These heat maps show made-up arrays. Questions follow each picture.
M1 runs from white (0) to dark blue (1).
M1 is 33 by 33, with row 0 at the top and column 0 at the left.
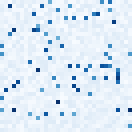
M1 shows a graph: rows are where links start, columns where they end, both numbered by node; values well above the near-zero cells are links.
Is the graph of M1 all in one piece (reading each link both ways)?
no
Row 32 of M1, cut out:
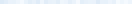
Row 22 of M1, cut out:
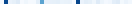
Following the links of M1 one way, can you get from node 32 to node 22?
no
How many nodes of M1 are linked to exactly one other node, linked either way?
2
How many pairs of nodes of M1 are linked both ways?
1
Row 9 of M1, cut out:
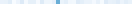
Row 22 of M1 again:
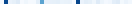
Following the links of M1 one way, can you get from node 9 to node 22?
yes
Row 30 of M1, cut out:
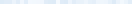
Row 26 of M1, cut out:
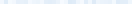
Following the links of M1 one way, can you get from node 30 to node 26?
no
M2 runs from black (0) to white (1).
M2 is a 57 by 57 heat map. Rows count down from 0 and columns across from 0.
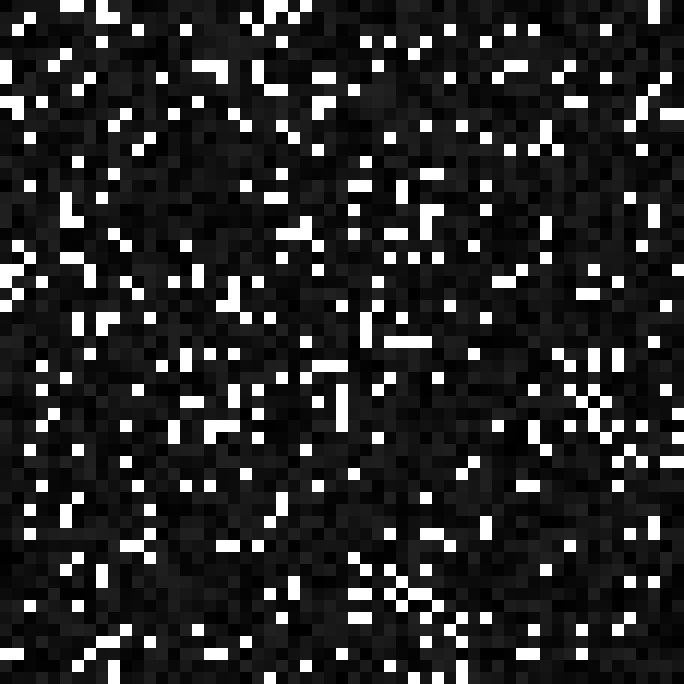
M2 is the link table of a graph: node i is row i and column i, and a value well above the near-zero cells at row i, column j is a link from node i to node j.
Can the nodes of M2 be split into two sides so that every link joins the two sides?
yes
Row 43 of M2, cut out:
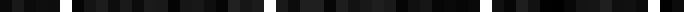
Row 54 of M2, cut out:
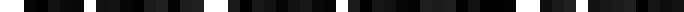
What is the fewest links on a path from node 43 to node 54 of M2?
1
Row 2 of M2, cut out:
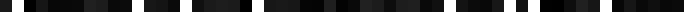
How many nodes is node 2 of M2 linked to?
8
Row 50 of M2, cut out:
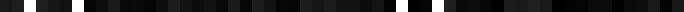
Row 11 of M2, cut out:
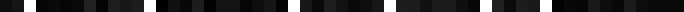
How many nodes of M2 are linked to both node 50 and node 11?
1
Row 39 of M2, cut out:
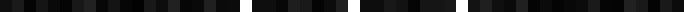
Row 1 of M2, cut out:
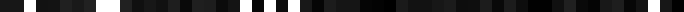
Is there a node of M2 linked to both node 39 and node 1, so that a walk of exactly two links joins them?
yes
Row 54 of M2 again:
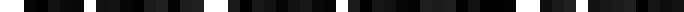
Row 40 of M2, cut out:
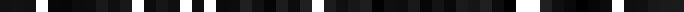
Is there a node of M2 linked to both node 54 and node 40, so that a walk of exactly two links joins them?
yes
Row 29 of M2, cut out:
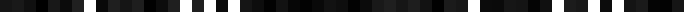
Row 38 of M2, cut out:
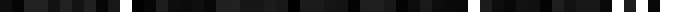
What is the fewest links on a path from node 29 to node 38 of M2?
2
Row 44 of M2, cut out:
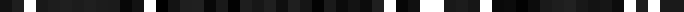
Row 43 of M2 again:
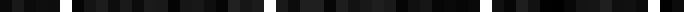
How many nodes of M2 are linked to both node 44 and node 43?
2
